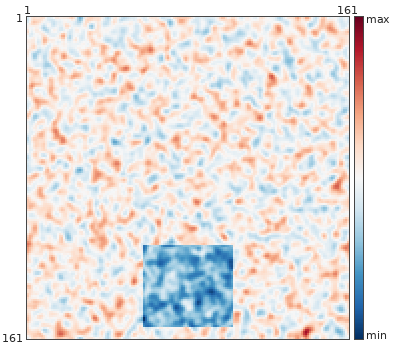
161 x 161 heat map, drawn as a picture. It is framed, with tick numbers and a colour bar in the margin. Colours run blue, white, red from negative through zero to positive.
The bottom middle is the ninth with the lowest average. No regular stripes run through it. The texture is blotchy. In the bottom middle lies a patch that is lower than the rest.
